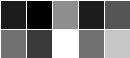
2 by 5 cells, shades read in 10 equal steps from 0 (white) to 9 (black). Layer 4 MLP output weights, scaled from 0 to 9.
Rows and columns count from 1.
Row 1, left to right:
8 9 4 8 6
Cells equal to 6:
1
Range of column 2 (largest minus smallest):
2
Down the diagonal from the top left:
8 7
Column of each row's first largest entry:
2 2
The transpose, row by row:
8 5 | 9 7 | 4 0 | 8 5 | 6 2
